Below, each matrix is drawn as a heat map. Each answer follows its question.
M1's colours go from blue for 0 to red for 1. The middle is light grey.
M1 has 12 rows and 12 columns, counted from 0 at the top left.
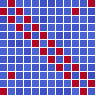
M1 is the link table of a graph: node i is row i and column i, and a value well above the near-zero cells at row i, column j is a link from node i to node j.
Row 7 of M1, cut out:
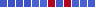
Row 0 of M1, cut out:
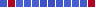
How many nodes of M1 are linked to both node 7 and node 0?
0
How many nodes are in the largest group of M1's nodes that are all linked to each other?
2
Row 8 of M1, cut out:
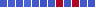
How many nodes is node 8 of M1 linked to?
2
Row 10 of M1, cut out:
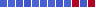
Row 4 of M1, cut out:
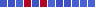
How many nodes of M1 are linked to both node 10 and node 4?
0
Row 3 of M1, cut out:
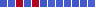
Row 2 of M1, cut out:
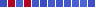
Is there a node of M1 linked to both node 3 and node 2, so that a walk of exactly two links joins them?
no
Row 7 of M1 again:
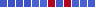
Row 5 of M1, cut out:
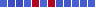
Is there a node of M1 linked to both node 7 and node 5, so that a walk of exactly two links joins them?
yes
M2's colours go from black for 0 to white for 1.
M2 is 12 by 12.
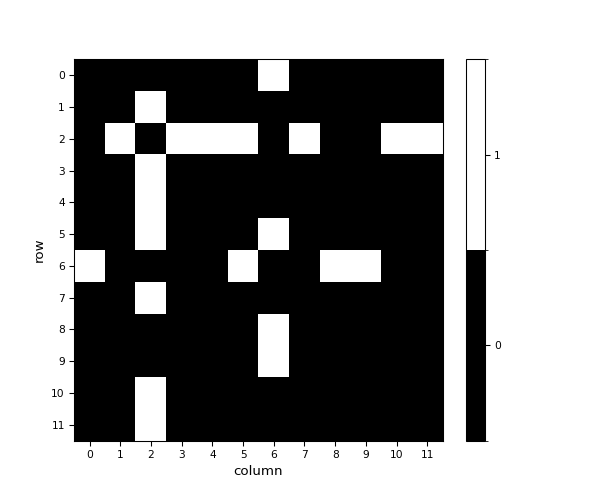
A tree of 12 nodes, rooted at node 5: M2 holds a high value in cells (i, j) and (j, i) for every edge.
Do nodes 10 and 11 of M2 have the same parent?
yes
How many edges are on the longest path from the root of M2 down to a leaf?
2
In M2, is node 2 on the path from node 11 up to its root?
yes
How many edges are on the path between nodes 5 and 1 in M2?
2
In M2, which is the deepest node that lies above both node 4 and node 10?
2
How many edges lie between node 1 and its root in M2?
2
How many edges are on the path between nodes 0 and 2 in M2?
3
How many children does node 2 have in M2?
6
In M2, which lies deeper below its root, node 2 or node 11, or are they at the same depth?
node 11
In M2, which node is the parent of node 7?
2
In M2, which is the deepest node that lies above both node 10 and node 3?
2
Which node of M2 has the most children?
2
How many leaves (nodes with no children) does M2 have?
9
